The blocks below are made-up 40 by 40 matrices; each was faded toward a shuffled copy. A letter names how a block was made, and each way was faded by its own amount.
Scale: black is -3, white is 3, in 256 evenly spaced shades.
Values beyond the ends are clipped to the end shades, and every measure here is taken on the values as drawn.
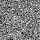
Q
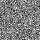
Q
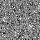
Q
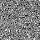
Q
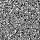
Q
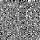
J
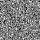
Q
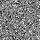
Q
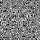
J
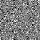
J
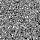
Q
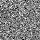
Q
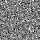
Q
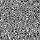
J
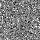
Q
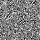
Q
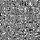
J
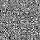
J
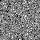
Q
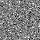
Q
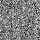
Q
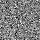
Q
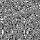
J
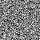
Q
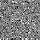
J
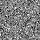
Q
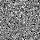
Q
